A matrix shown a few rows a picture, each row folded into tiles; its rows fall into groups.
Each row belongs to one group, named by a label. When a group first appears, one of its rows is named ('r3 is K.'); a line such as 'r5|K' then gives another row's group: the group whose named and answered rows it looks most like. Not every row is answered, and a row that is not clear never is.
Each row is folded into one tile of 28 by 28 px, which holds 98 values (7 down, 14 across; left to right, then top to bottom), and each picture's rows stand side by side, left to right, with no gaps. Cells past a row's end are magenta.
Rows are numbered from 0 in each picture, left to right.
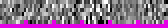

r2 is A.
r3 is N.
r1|N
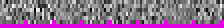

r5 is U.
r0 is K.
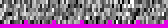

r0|N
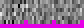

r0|A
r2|U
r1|N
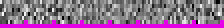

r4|N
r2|U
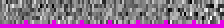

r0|K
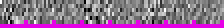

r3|U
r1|U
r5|U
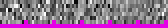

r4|U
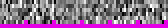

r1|N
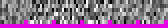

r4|U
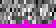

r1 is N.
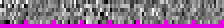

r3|N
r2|U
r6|K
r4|A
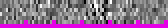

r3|A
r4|U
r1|K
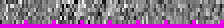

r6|A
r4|K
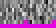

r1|U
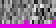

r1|K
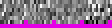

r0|N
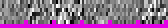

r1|N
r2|N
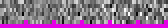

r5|A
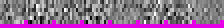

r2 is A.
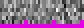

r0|U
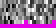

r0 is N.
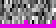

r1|K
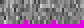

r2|A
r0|A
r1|K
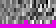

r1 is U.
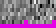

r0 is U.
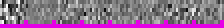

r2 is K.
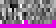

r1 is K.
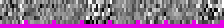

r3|U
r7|K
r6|U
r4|A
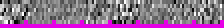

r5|K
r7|N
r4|U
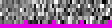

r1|U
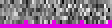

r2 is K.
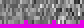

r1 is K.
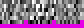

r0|N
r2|A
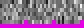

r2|N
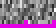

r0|K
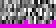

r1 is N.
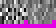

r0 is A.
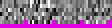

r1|K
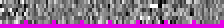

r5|A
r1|U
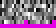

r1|A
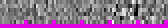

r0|K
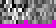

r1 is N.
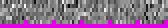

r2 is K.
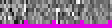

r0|N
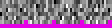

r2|A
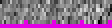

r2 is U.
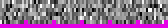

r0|K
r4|U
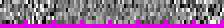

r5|U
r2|N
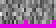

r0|A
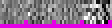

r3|A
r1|A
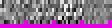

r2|U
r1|U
